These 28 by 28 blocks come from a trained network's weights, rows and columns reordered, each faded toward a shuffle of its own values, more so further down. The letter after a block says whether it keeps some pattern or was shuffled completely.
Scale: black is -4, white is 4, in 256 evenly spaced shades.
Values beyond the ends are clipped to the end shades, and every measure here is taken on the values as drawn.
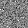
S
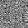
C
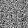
C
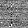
C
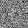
C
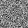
S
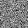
C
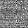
C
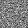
C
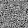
S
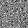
C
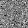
C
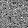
S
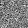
S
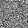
S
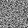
S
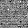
C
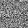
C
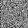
C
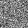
S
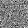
C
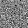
C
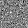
S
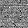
C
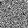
C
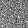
S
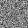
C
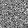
S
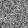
S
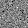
S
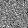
S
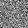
S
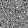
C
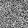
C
